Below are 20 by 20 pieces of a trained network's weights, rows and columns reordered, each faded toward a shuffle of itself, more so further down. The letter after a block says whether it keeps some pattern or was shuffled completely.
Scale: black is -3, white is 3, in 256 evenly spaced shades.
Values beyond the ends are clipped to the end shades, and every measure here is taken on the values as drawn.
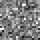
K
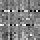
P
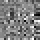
P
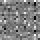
P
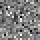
K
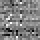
P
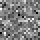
K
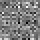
P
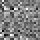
P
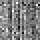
P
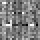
P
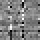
P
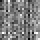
P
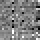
P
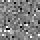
K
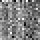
P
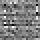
P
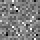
K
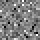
K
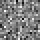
K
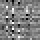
P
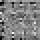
P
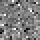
K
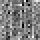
P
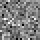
K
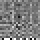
P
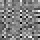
P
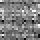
P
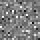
K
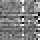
P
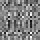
P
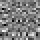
P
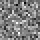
K
